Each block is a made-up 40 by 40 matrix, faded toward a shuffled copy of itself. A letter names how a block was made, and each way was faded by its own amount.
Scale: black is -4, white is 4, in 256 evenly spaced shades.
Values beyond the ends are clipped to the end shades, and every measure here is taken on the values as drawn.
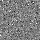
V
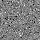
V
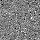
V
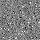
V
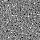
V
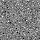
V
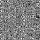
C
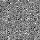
C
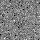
V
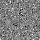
V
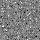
V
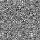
C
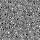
V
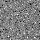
V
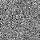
C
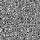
C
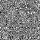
C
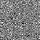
C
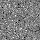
V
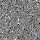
V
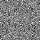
C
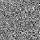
C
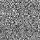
C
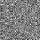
C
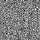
C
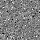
V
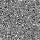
V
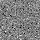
V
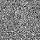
C
